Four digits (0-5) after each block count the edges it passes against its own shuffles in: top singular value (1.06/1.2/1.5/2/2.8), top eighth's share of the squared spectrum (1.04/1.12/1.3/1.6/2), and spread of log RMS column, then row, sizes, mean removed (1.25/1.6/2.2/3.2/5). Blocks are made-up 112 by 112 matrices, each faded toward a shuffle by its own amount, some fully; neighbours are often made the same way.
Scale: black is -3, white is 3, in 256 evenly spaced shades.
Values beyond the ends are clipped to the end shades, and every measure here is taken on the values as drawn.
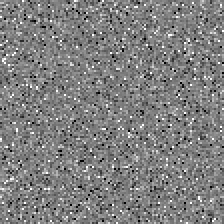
2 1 0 0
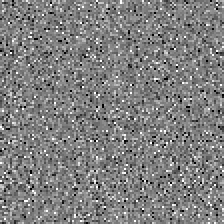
3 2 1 1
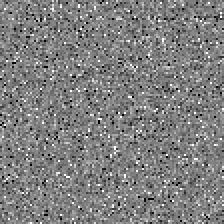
2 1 0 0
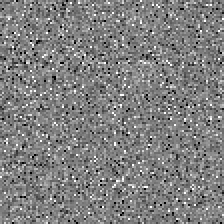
3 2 0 0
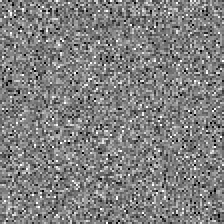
3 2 1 1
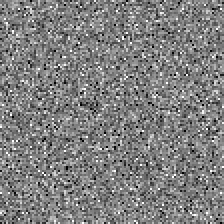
3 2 1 0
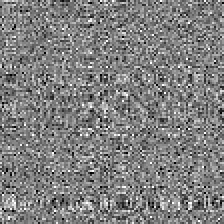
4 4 3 3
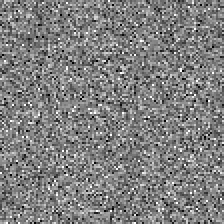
3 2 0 0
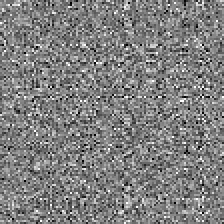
4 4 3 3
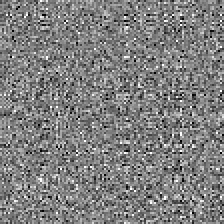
4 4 3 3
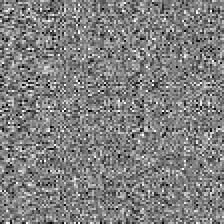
4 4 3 3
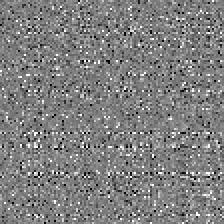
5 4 2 3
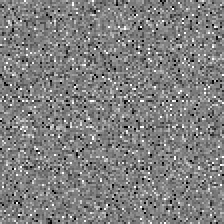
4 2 0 1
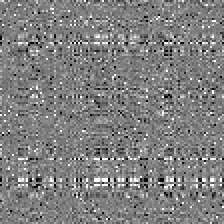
5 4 3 3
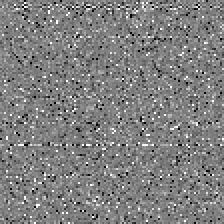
4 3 1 2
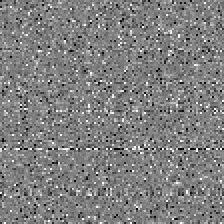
4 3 1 2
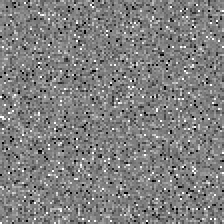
2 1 0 0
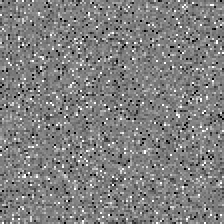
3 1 0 0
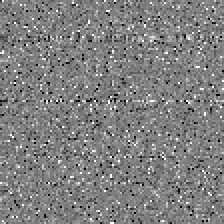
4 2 0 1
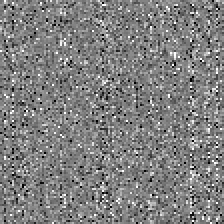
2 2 3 0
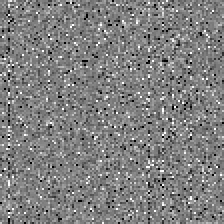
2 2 2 0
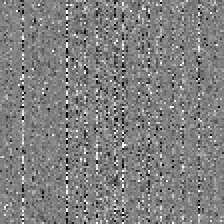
3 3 4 0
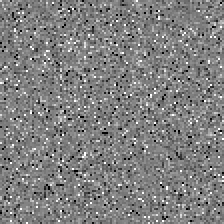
0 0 0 0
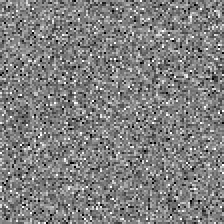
0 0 0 0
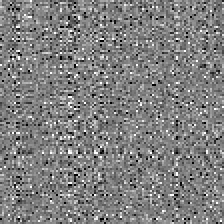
5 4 3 3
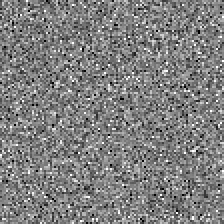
2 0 0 0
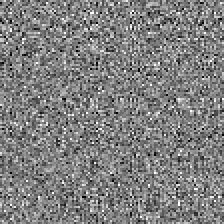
4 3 2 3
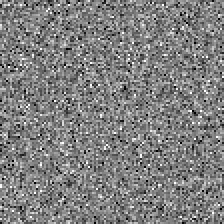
3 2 0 0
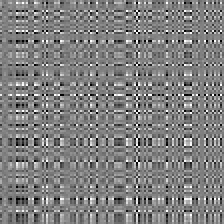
5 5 5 5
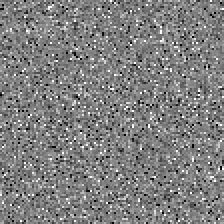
2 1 0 0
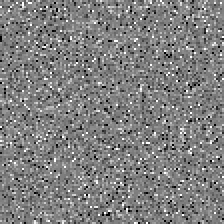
0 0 0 0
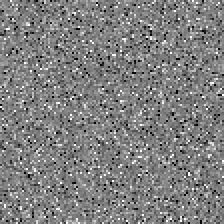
0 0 0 0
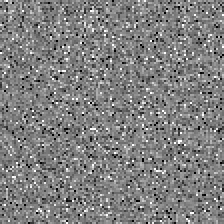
3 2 1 1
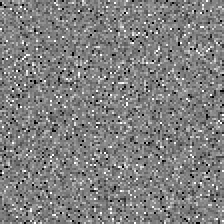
2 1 0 0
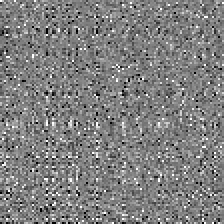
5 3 3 2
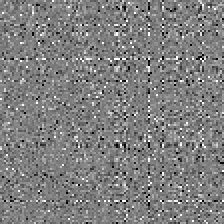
5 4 3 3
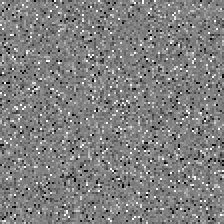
0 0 0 0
